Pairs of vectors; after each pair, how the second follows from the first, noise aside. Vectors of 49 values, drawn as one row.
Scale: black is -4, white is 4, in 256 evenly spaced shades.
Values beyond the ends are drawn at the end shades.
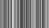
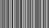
sign-scrambled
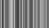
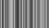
copied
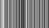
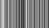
copied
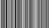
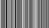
copied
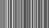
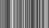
sign-scrambled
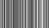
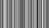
sign-scrambled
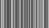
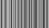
sign-scrambled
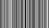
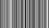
copied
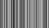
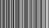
sign-scrambled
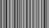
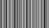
copied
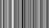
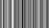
copied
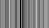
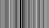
copied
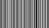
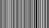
copied
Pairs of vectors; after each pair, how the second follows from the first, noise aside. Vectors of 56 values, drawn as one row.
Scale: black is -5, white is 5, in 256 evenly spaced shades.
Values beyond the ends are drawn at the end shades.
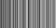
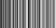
scaled up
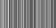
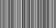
wrapped around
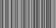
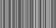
negated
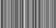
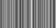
reversed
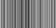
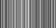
negated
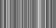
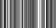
scaled up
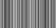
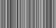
reversed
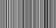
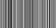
reversed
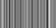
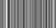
reversed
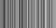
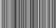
wrapped around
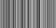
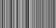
wrapped around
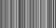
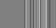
partly zeroed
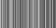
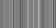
partly zeroed
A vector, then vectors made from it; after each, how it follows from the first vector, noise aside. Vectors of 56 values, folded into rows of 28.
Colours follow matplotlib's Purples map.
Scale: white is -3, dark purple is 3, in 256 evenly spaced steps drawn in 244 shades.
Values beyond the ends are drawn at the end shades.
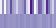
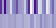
negated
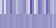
shrunk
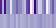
negated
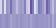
shrunk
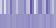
shrunk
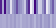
negated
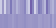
shrunk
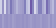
shrunk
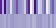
negated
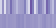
shrunk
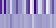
negated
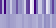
negated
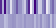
negated
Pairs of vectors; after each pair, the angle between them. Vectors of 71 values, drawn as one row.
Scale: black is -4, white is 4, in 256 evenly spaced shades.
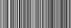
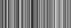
partly opposed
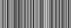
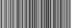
partly opposed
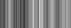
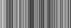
partly opposed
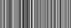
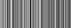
partly opposed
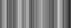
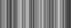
nearly parallel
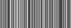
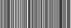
nearly parallel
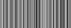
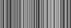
partly aligned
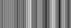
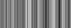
nearly parallel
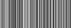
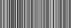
partly aligned
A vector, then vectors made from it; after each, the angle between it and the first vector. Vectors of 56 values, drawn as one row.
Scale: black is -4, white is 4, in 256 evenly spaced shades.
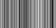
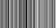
partly aligned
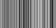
nearly parallel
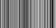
nearly parallel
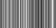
nearly opposite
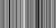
partly opposed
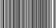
partly opposed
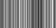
nearly opposite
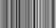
partly aligned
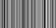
partly aligned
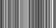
nearly opposite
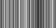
nearly opposite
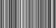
partly opposed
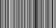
orthogonal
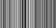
orthogonal
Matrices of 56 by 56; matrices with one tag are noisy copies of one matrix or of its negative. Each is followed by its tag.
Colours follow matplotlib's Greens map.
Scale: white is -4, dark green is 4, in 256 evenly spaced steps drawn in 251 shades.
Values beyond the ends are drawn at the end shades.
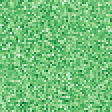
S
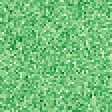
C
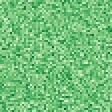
S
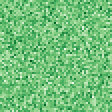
C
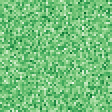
C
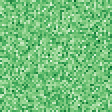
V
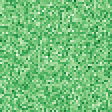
V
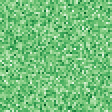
C
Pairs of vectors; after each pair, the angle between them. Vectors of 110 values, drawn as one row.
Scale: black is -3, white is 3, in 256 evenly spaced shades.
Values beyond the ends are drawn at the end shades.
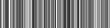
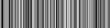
nearly opposite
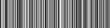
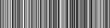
partly aligned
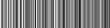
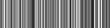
orthogonal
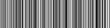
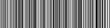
nearly parallel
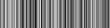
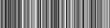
nearly opposite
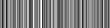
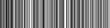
orthogonal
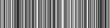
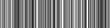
nearly parallel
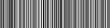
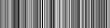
partly opposed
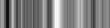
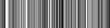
partly opposed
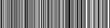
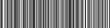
partly aligned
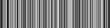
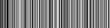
partly aligned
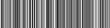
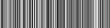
nearly parallel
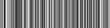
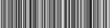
partly aligned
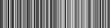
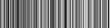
partly aligned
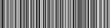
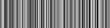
partly opposed
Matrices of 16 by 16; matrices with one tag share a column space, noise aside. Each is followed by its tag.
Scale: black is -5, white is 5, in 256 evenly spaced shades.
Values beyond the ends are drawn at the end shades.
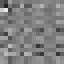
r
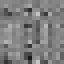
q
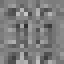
q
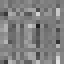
q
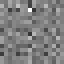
r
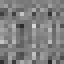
q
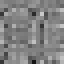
q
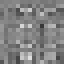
q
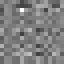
r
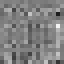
q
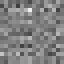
r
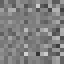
r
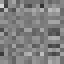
r
